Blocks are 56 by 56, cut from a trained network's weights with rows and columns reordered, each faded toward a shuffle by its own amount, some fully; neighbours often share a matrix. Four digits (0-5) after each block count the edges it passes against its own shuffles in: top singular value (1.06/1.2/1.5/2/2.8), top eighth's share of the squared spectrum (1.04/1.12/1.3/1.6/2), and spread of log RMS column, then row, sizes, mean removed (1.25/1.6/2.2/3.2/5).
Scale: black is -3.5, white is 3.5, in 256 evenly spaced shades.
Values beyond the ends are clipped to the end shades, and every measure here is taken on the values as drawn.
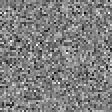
1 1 0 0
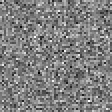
3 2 1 0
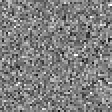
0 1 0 0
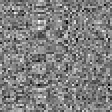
4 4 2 2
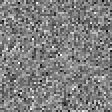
2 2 0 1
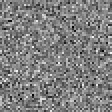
3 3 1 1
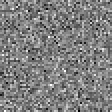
2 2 0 0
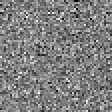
2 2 0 1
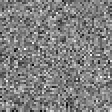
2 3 0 1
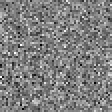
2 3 0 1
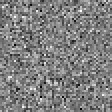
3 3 0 1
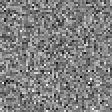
2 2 0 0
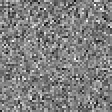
2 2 0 1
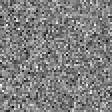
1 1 0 0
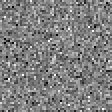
0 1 0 0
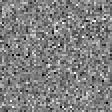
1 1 0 0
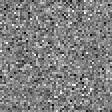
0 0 0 0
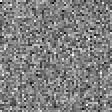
0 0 0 0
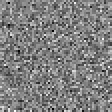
3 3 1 1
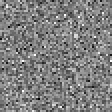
0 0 0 0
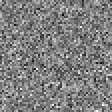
2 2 0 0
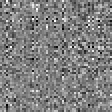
3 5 3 2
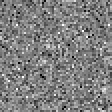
0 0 0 0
